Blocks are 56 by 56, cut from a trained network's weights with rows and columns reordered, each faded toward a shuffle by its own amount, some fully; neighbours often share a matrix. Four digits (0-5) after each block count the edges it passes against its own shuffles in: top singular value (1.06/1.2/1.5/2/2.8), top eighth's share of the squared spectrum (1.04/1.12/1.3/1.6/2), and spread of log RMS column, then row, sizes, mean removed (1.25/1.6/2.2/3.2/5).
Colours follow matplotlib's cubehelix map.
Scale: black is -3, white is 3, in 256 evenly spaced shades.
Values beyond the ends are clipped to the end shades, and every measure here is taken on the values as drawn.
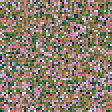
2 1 0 0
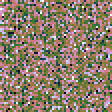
1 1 0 0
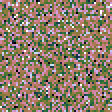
0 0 0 0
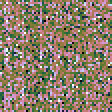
2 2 0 1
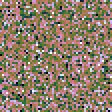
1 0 0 0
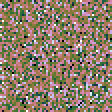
0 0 0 0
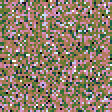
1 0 0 0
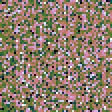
2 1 0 1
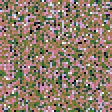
1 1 0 0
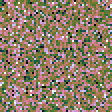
0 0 0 0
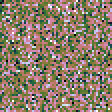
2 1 0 0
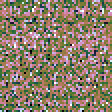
2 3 2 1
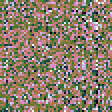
4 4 3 1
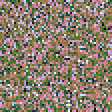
1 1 0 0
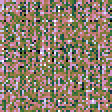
3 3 1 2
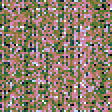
3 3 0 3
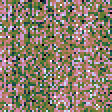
3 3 0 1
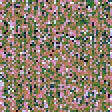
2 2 0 1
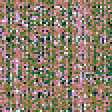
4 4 1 3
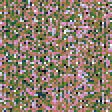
2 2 0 2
